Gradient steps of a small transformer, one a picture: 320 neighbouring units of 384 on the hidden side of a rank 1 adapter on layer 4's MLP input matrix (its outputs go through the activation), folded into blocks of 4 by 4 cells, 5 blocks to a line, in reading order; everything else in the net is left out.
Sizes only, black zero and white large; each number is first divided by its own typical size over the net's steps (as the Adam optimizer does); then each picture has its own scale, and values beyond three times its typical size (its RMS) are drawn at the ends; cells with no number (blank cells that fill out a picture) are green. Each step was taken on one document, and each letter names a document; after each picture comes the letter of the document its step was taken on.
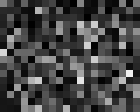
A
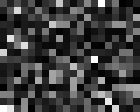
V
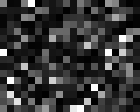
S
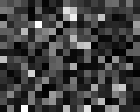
V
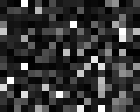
S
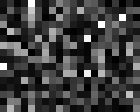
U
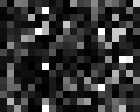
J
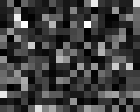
V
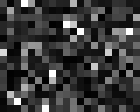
S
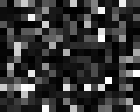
J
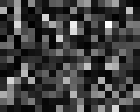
V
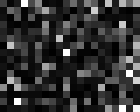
J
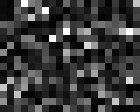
S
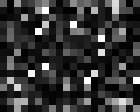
J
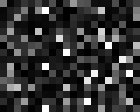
J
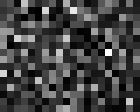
V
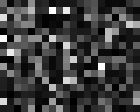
U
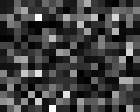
U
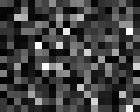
A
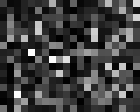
A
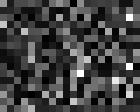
V
